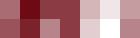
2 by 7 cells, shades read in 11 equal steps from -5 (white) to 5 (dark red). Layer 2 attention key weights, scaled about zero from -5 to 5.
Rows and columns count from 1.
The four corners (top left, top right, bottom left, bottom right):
1 -1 2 0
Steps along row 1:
up down same down down up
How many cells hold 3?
3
